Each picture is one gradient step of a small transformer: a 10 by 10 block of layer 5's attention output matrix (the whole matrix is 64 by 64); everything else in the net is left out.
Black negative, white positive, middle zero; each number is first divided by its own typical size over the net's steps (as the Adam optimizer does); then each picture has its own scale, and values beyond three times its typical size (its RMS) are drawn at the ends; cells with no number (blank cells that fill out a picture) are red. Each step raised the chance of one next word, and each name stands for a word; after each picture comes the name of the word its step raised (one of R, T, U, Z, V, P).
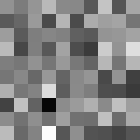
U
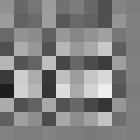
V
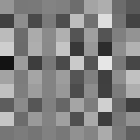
V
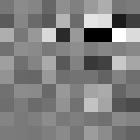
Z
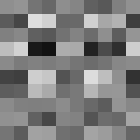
U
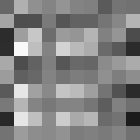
V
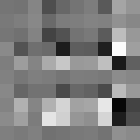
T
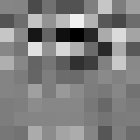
Z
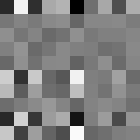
U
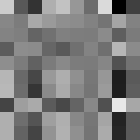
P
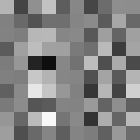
V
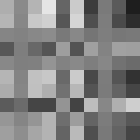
P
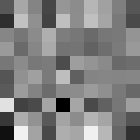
P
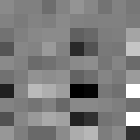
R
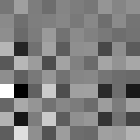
R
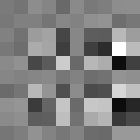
T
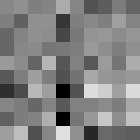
R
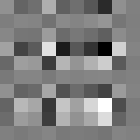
T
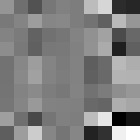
U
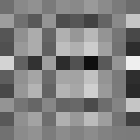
V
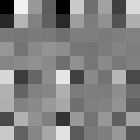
U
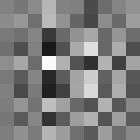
V
